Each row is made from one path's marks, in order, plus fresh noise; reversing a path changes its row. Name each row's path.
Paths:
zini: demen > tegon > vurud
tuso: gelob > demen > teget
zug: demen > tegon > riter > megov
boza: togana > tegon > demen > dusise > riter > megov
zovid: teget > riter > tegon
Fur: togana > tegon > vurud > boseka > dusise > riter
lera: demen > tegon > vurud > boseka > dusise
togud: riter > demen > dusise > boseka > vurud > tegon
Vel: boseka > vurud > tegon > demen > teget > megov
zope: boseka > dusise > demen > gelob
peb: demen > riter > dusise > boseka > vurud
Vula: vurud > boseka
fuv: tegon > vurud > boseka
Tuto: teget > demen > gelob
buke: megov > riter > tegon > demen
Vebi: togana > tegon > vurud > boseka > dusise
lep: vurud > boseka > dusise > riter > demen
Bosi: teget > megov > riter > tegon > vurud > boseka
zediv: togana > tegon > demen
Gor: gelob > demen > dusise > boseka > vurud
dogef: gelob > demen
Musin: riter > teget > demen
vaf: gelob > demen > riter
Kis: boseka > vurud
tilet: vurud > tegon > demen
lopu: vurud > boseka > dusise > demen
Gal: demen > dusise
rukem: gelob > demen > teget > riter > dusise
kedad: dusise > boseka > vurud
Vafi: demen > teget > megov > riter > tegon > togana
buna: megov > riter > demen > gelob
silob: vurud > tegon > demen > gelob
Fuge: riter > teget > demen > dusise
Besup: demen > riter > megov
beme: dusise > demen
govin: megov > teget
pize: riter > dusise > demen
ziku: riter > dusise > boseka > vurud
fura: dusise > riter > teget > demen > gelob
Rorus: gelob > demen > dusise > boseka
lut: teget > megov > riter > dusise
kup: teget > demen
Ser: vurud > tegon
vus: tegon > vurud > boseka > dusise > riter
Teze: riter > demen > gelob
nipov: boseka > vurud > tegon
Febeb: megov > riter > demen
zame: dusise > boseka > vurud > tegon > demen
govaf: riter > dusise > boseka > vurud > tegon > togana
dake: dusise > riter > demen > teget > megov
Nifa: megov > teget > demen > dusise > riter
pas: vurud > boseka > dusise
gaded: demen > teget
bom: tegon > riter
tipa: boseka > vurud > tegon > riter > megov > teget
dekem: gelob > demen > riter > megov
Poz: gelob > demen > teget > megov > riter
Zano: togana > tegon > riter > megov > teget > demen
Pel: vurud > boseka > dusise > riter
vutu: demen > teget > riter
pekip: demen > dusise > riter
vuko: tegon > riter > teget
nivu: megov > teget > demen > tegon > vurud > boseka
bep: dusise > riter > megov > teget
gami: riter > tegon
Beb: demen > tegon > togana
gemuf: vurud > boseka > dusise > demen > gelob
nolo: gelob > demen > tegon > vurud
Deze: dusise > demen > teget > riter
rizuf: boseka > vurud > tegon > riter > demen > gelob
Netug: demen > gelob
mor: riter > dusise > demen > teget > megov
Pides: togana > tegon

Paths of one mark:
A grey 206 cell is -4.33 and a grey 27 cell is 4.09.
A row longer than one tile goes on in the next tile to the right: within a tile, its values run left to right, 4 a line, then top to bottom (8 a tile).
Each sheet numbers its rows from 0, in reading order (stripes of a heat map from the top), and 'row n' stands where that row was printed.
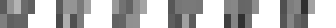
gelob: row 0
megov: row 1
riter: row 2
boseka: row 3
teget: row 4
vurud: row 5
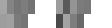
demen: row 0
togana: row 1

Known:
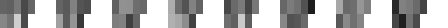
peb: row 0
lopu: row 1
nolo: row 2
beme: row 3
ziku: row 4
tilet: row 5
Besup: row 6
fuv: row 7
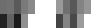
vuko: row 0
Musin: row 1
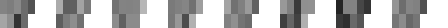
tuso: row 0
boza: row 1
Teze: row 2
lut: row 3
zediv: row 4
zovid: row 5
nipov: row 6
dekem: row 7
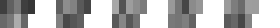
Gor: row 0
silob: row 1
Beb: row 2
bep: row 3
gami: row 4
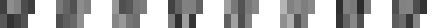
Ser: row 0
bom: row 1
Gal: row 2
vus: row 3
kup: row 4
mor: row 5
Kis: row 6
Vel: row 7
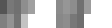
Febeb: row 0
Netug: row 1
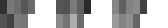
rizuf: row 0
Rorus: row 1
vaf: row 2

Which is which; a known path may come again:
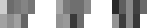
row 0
pize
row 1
gaded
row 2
pas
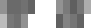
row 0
rukem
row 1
fura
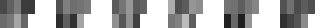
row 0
Gor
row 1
Bosi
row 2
gemuf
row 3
pekip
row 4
vuko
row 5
tipa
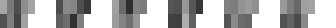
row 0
zug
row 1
Vel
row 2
Deze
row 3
govaf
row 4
Pides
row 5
gami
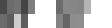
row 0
ziku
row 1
Teze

